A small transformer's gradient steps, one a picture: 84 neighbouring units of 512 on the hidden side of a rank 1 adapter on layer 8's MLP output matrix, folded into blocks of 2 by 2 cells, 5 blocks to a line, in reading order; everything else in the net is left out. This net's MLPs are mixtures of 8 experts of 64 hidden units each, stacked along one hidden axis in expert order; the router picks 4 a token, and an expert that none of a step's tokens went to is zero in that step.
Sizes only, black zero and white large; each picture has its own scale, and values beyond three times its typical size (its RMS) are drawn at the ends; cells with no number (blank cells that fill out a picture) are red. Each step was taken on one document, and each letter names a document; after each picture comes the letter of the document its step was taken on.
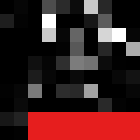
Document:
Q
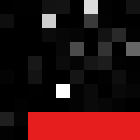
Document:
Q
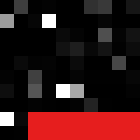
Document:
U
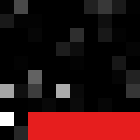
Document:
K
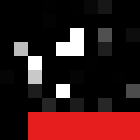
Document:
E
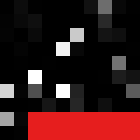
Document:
K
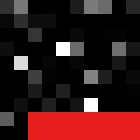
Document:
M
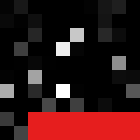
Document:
K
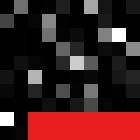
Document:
U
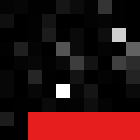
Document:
U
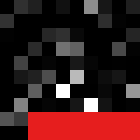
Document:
U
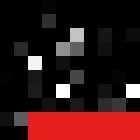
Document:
E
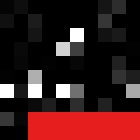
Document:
K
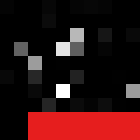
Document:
E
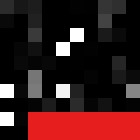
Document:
K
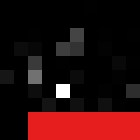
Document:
E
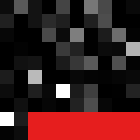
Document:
U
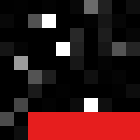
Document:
M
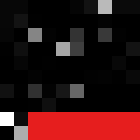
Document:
M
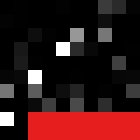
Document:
K
